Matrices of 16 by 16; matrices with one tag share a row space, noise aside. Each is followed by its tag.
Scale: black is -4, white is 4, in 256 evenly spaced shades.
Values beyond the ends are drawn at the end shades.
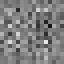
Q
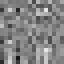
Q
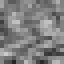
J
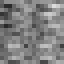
J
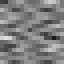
J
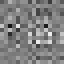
Q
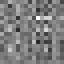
Q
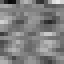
J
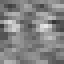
J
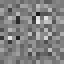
Q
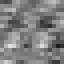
J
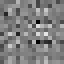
Q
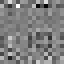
Q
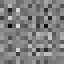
Q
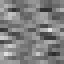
J
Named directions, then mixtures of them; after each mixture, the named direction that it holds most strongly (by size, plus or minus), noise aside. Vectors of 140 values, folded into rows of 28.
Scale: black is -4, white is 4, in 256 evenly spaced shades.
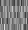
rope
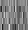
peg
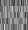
rope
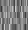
rope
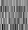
peg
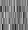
peg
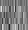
peg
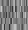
rope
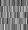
rope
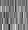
peg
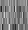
peg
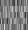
rope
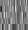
peg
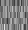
rope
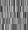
rope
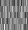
rope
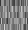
rope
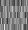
rope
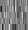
peg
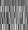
peg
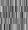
rope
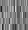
peg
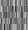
rope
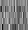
peg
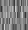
rope
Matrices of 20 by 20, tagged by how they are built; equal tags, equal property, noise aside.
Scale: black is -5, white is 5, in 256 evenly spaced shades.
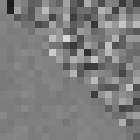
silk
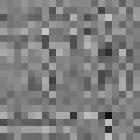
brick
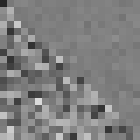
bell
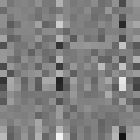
brick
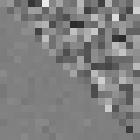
silk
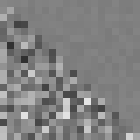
bell
